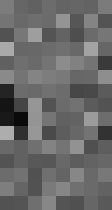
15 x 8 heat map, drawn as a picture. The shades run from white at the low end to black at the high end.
Mirror symmetry: none. Odd patch: rougher, in the middle left. Average level on the scale: 60%. Grain: fine. Roughest part: middle left. Odd rows or columns: none. Slope: none.
